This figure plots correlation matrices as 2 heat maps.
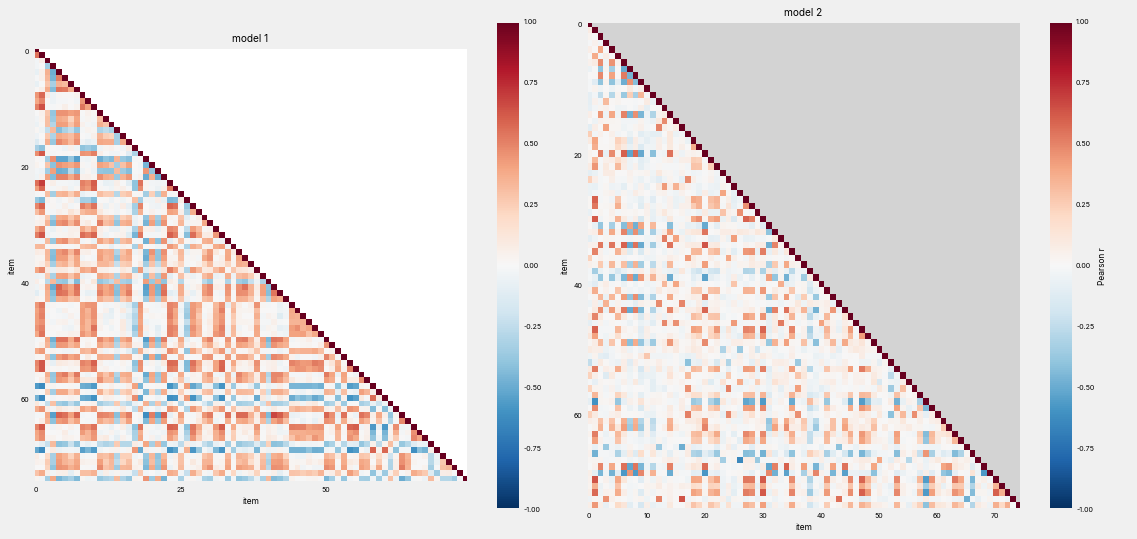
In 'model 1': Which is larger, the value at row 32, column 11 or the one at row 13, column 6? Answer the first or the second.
the second
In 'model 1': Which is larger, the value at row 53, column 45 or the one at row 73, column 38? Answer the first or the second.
the second
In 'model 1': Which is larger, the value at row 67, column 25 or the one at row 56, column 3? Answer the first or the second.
the first
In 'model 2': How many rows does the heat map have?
75
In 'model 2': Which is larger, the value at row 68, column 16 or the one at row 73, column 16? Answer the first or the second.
the second
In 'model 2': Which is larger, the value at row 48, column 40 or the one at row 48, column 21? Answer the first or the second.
the second
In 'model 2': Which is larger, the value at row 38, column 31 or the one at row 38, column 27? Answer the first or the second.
the first
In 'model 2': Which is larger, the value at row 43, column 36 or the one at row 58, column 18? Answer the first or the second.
the first
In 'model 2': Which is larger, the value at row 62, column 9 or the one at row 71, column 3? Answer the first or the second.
the second
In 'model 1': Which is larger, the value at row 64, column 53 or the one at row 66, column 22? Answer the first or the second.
the first
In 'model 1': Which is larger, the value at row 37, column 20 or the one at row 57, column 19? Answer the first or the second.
the first
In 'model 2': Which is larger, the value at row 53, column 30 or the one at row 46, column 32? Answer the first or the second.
the first
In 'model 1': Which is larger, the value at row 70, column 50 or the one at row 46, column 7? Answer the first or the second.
the first
